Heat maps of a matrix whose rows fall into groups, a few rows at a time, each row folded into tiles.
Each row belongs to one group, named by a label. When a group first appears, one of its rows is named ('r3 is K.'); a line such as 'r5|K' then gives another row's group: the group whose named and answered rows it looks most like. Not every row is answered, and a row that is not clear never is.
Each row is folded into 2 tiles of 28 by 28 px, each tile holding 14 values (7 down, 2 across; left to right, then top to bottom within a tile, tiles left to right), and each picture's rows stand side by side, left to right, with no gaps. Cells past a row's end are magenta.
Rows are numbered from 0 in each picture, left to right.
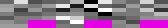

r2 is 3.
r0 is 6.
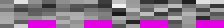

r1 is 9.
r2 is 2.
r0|9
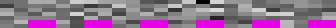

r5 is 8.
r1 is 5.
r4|3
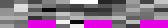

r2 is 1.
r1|9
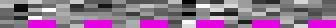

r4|2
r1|9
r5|9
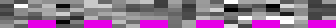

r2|9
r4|8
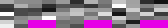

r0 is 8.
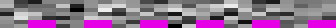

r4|2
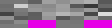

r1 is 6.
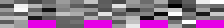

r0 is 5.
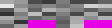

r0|2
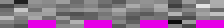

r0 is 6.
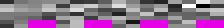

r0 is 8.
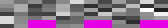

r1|6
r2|3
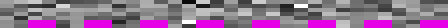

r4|6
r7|2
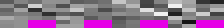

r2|3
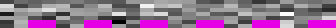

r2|1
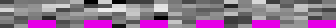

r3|8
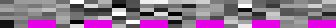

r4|9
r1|9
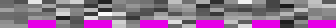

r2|8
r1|6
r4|9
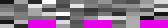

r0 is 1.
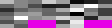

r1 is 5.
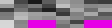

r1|2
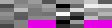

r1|1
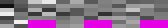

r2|5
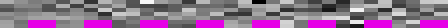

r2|6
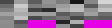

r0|5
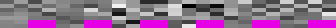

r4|6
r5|3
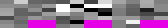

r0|6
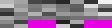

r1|1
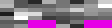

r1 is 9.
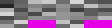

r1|9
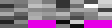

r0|1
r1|1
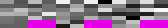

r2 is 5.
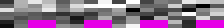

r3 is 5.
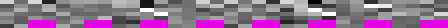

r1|8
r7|6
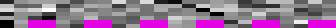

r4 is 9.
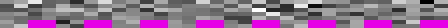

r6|5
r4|3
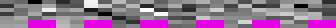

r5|9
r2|3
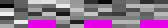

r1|2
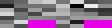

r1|9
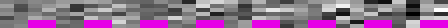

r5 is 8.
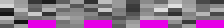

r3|2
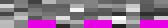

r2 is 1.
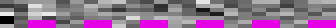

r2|8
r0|1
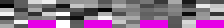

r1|8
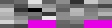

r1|6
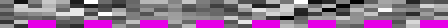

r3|9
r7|5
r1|6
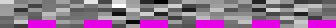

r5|5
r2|2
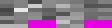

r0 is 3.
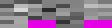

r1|1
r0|5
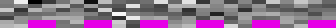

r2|8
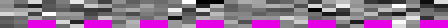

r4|9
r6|2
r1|9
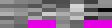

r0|6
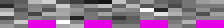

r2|3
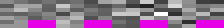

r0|5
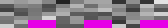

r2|1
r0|8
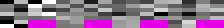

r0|1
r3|5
